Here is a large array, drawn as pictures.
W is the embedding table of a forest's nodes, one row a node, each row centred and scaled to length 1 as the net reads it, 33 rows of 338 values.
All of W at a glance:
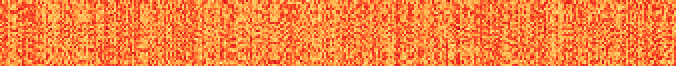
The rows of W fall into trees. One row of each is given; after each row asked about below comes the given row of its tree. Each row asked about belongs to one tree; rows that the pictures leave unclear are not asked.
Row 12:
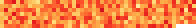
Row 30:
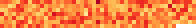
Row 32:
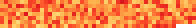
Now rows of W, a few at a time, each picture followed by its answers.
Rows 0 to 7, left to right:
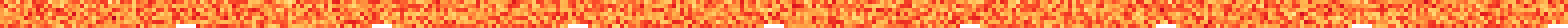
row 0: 30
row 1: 30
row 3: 32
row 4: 32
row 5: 12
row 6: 12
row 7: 32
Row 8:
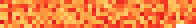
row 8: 32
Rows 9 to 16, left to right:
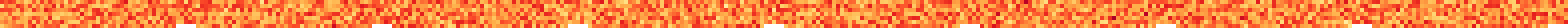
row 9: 32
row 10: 32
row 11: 30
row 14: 30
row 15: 12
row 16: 32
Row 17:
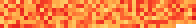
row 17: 30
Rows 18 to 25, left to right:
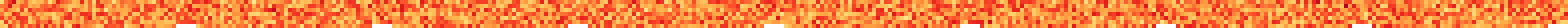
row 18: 12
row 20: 32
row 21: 30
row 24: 30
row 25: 30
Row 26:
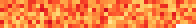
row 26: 32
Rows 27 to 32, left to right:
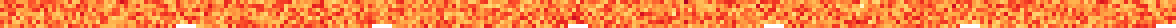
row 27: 32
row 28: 32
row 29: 32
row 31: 30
